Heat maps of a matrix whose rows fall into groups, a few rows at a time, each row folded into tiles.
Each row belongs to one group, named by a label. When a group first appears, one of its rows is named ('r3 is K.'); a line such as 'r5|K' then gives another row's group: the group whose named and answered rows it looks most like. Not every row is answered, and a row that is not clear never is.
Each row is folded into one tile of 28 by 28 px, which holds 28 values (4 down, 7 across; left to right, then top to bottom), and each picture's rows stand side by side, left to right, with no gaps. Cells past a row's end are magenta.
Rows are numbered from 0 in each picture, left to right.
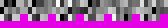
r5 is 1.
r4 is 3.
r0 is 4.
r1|4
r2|1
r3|4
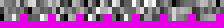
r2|4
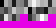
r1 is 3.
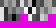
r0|3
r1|4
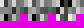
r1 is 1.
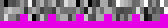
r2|3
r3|4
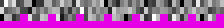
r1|4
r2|3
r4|3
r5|4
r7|1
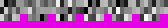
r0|4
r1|3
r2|1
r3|4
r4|4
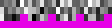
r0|3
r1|1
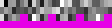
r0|1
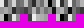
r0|1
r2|1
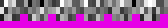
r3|1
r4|3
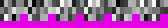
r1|4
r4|4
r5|1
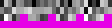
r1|3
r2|4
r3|4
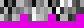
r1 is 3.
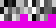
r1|1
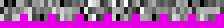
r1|3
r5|3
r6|3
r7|3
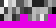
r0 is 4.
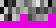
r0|4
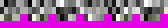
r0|4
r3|3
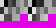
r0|4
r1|4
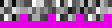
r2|1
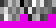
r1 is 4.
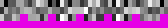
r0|4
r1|3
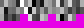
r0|3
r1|4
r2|1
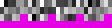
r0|4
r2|3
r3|4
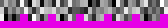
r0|3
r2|1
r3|4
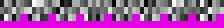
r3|3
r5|4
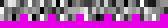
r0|3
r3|3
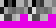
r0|4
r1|4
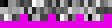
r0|3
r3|1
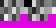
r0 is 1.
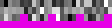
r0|3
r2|3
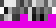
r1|3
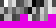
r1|4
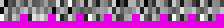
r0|4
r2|1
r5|4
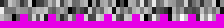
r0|3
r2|1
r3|4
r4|4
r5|1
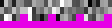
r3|4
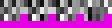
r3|3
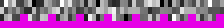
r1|4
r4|3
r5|3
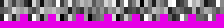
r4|1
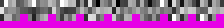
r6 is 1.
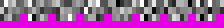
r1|1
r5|1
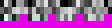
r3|3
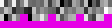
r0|1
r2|4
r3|4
